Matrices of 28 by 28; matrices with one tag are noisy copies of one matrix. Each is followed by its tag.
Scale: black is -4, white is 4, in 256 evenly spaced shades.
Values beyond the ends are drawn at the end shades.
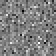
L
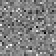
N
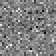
N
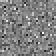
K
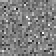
K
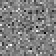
N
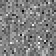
L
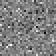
N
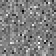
L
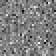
L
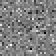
N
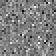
L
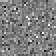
K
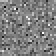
K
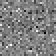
N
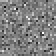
K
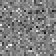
N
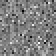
L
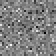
N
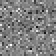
N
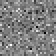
N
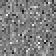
L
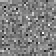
K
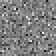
K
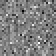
L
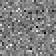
N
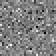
N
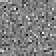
K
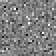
K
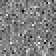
L
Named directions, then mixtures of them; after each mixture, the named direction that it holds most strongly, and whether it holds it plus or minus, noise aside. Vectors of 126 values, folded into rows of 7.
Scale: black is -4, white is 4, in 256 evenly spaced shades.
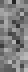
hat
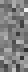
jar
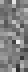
hat, minus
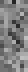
hat, plus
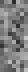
hat, plus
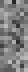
hat, plus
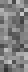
hat, plus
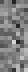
hat, plus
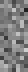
jar, minus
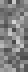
hat, minus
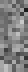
jar, minus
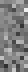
jar, plus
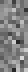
jar, minus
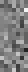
jar, plus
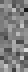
jar, minus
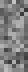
hat, minus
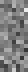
jar, plus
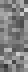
jar, plus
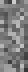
hat, minus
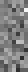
jar, plus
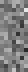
jar, plus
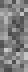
hat, plus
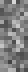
hat, minus
